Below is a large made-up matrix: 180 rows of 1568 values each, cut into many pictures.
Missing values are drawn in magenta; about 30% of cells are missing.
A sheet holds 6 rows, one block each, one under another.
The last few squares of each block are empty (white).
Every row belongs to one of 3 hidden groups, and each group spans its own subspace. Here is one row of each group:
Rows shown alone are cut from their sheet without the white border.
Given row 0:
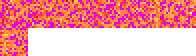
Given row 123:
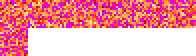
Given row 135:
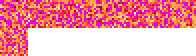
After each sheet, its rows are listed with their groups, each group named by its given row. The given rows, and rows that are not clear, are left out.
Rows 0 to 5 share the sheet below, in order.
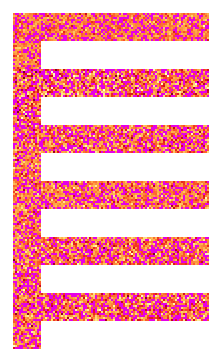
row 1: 123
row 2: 0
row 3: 123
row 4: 135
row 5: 0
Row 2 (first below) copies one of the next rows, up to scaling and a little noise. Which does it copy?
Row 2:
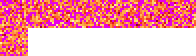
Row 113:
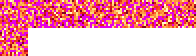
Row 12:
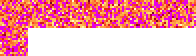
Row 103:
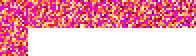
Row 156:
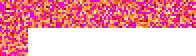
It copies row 12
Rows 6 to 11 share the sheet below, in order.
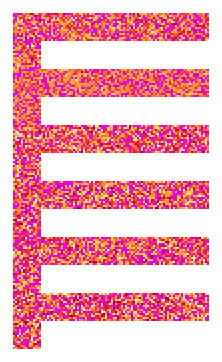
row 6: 123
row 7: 135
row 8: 123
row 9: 135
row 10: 0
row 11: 123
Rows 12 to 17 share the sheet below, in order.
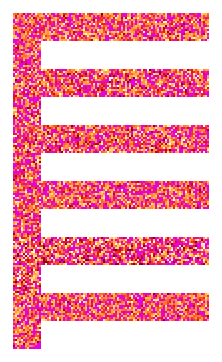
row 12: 0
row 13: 135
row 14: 0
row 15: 0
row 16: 123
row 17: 0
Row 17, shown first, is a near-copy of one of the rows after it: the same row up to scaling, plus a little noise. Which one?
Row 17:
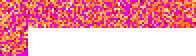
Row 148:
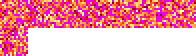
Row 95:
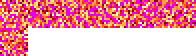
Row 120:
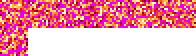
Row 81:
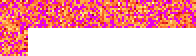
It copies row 95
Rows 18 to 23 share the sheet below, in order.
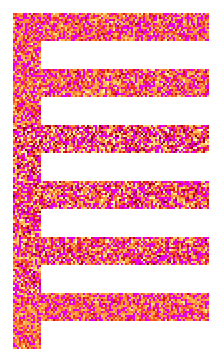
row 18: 135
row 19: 123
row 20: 123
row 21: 135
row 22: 123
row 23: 135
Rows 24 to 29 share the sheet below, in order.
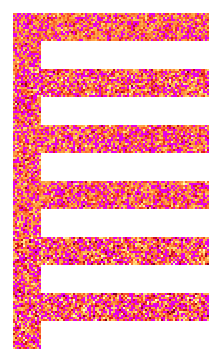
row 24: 135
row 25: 135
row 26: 0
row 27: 123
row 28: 123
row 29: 0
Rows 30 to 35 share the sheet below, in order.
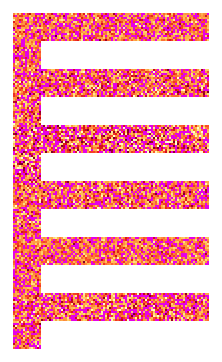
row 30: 0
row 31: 0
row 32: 135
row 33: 123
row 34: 123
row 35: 135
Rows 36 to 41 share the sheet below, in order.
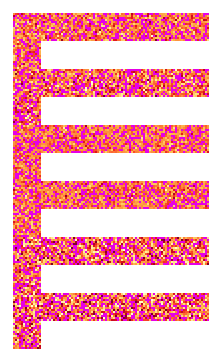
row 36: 0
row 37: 135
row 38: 0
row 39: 135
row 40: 123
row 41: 135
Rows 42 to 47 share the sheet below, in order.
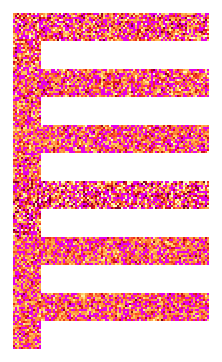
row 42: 0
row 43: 123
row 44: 0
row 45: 123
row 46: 123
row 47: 0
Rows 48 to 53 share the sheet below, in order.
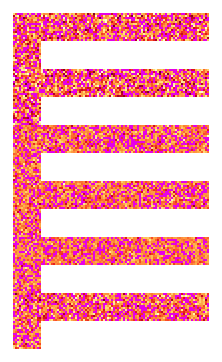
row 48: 0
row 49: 135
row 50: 0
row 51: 0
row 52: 135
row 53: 123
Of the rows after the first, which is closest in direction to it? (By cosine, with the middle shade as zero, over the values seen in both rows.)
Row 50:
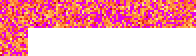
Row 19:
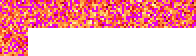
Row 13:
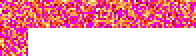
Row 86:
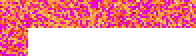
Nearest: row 19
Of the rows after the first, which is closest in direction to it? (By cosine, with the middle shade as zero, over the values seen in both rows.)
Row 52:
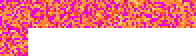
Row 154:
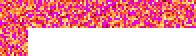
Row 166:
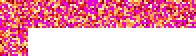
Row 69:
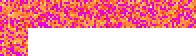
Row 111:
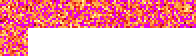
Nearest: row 69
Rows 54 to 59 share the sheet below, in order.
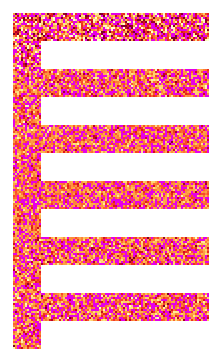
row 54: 123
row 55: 135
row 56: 0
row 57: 123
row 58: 135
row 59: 0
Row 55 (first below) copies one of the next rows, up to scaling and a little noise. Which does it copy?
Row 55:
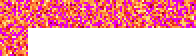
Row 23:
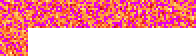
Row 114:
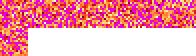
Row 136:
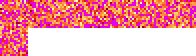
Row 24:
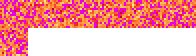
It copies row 23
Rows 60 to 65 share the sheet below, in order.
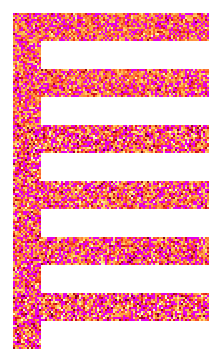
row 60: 123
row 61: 0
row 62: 0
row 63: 135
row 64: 135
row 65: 123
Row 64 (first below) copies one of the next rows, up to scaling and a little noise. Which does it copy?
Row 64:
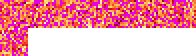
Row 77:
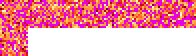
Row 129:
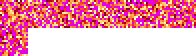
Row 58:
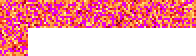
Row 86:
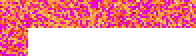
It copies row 58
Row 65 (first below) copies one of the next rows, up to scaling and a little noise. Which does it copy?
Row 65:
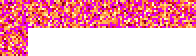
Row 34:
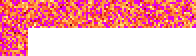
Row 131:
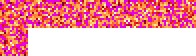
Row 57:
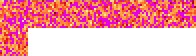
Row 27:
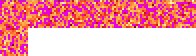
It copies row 131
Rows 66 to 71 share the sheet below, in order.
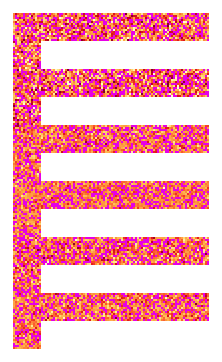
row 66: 135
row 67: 123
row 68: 0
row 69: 135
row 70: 123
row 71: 123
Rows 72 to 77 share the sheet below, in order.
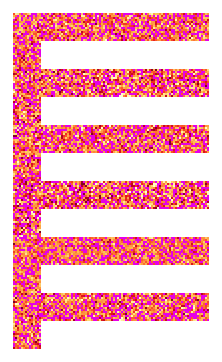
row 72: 135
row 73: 135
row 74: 0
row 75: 0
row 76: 135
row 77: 135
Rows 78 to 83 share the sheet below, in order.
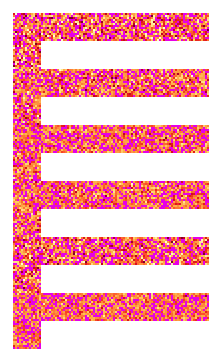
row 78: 0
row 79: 135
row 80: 0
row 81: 0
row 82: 123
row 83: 123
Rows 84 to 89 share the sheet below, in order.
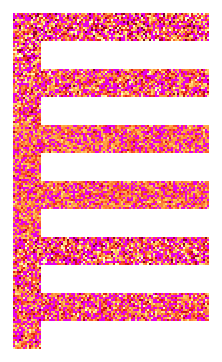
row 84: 135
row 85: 0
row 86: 135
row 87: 0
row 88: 123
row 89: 0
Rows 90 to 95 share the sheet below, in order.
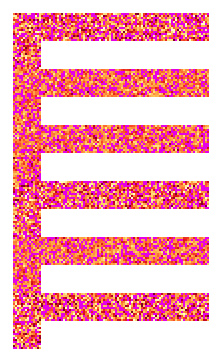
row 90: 0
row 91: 0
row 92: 0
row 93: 135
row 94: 123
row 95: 0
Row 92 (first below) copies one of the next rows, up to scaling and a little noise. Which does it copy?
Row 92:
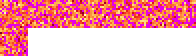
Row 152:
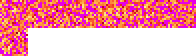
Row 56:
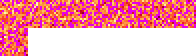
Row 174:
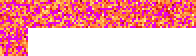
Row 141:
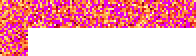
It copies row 56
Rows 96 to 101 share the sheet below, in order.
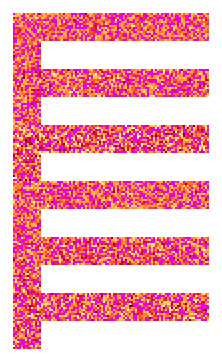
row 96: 0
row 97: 123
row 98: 135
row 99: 123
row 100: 135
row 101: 0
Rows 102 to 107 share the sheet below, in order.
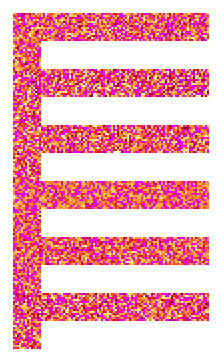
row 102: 0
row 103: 0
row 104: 123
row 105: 0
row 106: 135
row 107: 123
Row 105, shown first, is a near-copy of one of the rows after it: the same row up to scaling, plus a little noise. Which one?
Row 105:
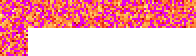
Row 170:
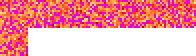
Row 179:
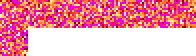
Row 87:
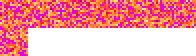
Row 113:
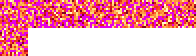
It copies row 179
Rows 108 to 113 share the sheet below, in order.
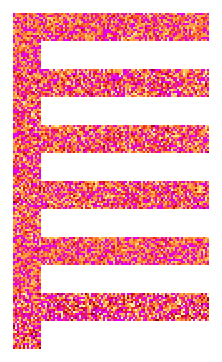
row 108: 135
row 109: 123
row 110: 123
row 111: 123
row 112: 123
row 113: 0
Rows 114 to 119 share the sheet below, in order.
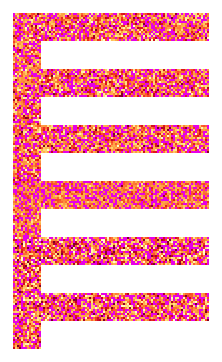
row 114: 135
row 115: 135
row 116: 123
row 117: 0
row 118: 123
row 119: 123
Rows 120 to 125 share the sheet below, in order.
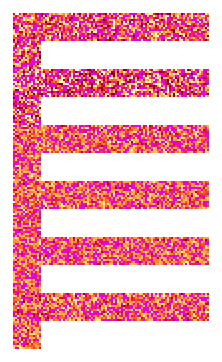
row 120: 0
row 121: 135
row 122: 135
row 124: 123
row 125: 123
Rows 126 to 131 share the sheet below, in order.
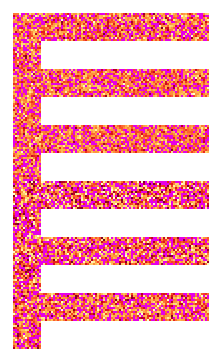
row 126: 123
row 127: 0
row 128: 123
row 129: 135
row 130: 0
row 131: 123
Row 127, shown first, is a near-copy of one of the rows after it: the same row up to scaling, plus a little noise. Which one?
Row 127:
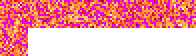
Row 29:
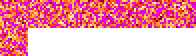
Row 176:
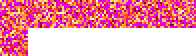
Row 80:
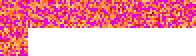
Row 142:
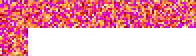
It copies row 29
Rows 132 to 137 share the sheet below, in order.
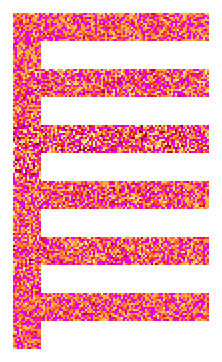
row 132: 123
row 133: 123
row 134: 0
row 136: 135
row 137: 0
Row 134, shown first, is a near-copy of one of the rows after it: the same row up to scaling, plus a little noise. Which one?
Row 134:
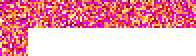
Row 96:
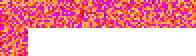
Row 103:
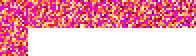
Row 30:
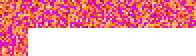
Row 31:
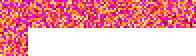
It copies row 30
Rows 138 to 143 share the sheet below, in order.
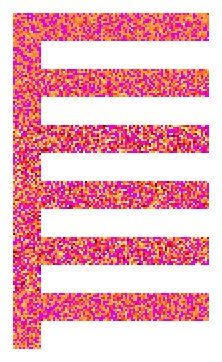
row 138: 135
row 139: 0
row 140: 123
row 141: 0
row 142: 0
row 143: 135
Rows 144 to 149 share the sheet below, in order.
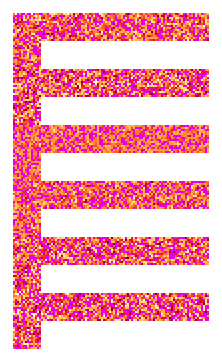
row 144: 123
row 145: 0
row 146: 123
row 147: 135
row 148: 0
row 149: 123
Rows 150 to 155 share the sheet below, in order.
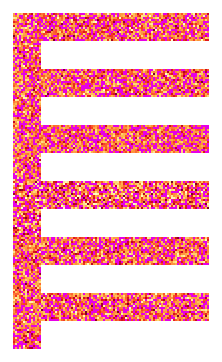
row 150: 135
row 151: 123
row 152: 0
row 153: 0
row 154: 123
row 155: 135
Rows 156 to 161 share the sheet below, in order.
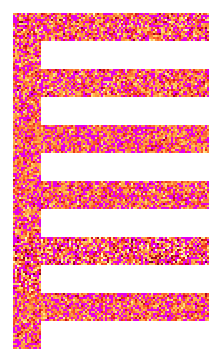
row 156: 0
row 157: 123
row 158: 0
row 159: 0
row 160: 0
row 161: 123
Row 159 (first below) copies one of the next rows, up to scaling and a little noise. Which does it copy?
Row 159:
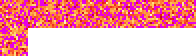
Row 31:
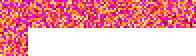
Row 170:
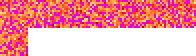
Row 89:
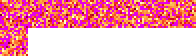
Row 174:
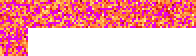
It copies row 89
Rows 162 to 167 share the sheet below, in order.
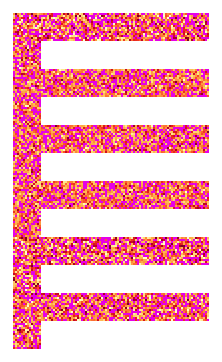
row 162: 123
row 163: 135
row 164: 123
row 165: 0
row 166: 135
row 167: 135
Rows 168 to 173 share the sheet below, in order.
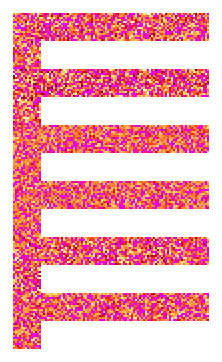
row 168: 135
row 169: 135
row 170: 0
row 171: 123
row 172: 0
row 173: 123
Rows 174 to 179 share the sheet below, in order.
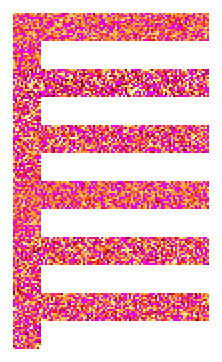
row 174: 0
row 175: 135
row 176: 0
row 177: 0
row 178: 123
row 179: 0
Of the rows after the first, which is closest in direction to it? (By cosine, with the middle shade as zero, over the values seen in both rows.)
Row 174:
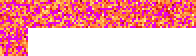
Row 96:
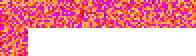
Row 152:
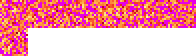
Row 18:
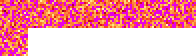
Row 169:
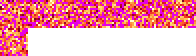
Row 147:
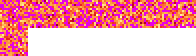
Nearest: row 96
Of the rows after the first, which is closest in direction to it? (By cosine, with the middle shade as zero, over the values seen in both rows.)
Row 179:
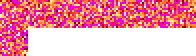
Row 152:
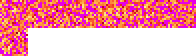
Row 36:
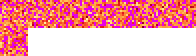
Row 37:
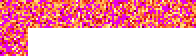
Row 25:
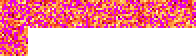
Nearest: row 152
